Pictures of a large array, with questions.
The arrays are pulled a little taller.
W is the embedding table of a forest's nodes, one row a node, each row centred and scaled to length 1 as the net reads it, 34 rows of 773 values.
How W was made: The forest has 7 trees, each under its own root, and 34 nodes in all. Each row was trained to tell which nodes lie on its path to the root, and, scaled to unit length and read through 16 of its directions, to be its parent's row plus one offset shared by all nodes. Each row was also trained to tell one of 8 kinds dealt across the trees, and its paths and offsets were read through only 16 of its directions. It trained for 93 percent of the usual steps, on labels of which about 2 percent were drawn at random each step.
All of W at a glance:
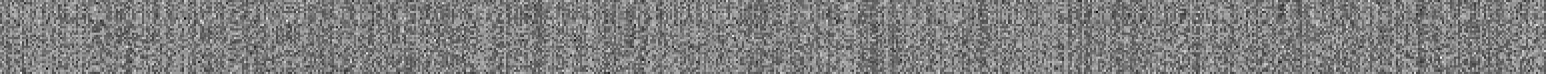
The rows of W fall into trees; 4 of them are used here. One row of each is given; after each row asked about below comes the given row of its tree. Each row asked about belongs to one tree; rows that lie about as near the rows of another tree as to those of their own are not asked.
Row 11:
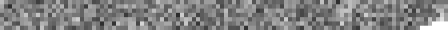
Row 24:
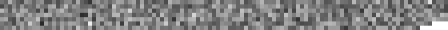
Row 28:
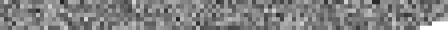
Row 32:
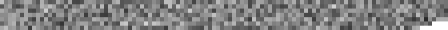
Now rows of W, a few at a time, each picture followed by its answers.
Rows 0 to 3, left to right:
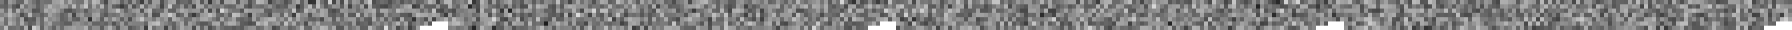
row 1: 11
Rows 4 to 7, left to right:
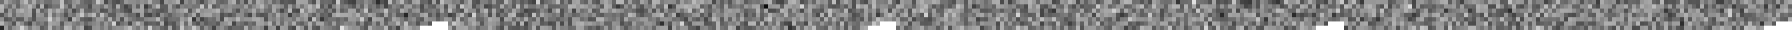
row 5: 11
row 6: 28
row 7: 28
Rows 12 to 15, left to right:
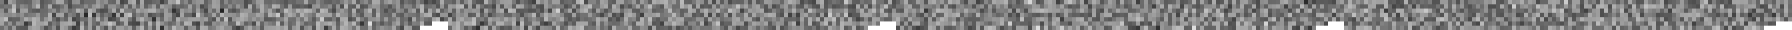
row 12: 24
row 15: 32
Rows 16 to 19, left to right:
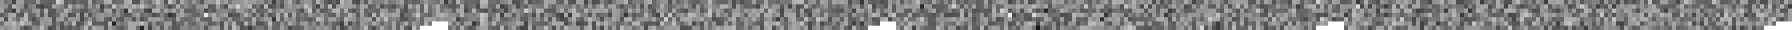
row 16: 11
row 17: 24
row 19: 28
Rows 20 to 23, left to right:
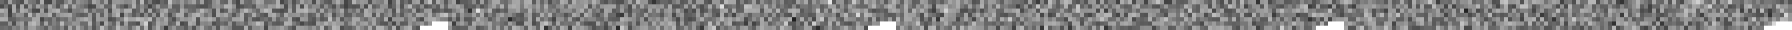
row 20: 24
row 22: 28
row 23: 11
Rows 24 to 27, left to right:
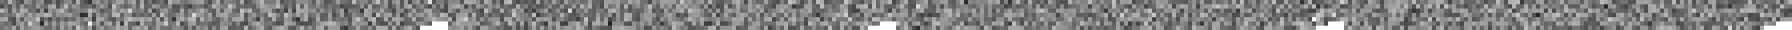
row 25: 32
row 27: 28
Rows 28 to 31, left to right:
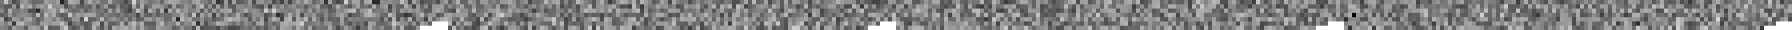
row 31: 32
